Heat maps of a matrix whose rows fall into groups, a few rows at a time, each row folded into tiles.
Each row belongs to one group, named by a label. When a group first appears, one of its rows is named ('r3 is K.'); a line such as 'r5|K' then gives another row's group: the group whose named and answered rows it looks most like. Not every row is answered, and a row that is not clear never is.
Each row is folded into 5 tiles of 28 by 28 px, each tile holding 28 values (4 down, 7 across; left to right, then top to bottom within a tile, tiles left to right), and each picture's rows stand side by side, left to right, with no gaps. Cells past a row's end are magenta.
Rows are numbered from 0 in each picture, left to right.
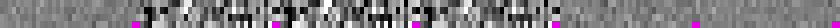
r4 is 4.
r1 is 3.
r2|3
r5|4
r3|3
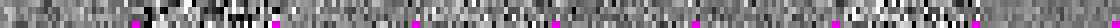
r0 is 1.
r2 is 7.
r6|7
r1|3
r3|7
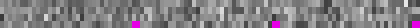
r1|1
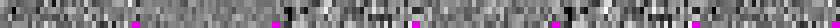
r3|1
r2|3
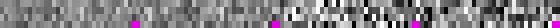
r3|3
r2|7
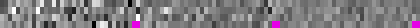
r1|1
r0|7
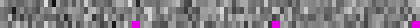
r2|1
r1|1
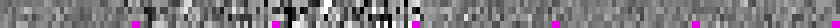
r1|3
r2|3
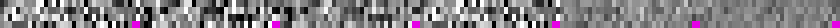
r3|7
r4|1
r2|3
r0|7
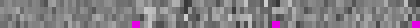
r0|4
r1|1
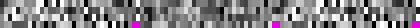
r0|7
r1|3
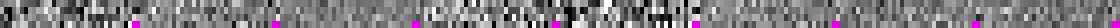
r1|7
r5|7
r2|4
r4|3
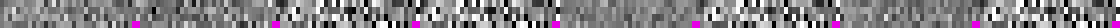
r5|7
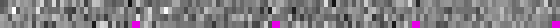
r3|1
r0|7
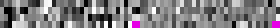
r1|7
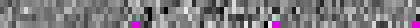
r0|1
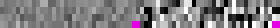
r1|3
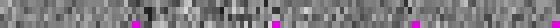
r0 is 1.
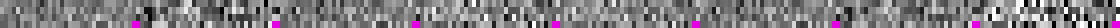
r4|7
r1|3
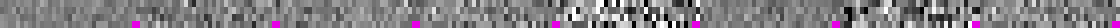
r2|1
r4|7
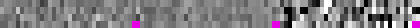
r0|4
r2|3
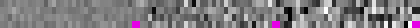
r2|3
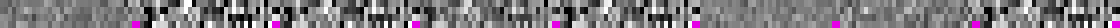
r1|3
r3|3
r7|3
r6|1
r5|4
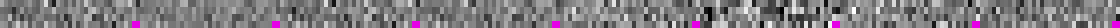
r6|7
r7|4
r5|3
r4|7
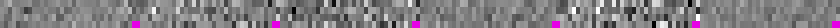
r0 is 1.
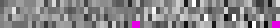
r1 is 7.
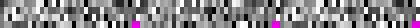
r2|7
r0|7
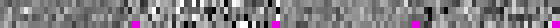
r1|7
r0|1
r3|3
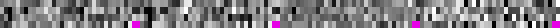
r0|3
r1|3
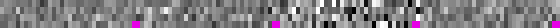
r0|4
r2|7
